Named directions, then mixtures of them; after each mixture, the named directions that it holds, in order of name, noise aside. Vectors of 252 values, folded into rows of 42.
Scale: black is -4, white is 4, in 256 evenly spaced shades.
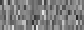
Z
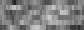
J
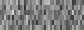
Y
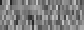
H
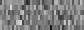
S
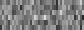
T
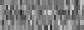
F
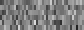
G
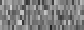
S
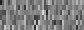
G, Z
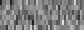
H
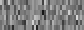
Z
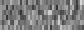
F, H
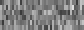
F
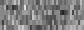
F, J, Y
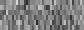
G, S, Y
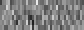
H, Y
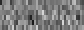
H, Z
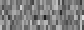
T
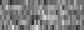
H, J, Z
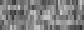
F, J, T
